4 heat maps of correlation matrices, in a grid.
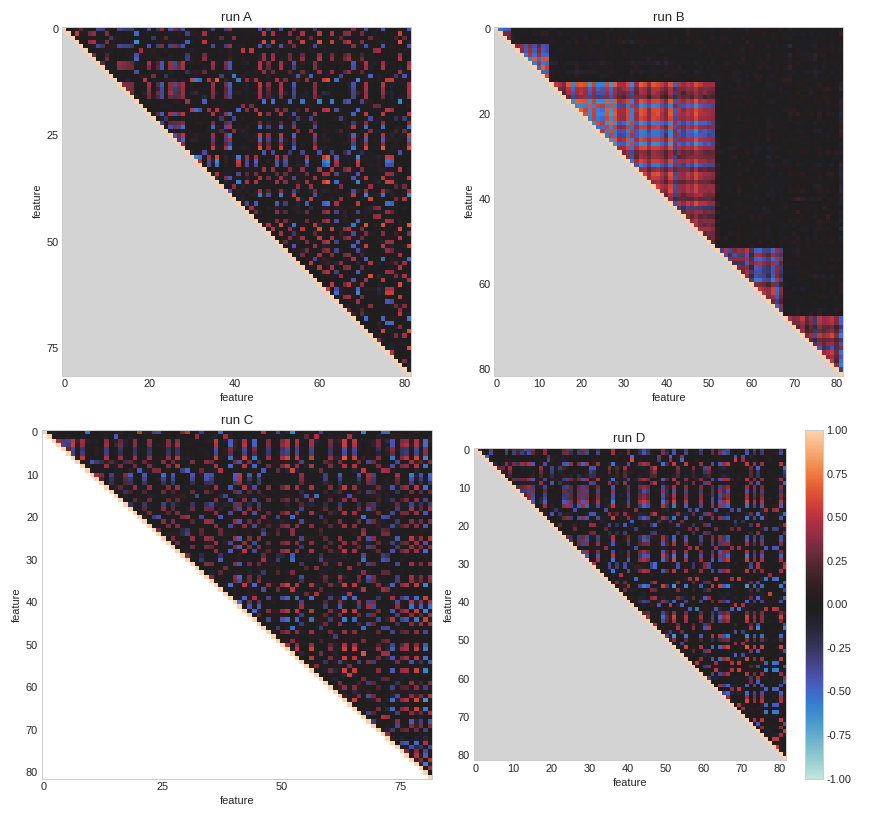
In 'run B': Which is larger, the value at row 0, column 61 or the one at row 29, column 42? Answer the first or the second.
the first
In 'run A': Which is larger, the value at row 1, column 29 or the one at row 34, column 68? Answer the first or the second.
the second
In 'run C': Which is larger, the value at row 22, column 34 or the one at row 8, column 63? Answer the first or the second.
the second
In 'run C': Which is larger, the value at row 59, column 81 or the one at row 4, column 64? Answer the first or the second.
the first
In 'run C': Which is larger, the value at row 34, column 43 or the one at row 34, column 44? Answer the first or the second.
the first
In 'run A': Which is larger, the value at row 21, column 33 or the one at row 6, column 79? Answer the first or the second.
the second
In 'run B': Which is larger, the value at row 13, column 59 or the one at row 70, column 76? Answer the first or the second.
the second
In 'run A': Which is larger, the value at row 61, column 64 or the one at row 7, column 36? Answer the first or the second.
the second
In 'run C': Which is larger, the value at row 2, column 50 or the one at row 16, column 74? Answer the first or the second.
the first
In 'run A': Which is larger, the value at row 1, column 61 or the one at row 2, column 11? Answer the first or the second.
the first
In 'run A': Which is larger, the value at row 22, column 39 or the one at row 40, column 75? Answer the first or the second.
the second
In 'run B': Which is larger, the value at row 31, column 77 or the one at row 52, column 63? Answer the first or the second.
the first
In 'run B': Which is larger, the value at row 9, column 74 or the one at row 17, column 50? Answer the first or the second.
the second
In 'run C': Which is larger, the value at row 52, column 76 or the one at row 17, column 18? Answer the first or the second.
the first
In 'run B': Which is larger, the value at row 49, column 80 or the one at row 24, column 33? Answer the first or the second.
the first
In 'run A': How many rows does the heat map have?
82
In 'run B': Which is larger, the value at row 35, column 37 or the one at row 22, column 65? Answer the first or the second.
the first
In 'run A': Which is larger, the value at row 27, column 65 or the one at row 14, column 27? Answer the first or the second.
the second
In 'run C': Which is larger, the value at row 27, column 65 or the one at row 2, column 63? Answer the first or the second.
the second
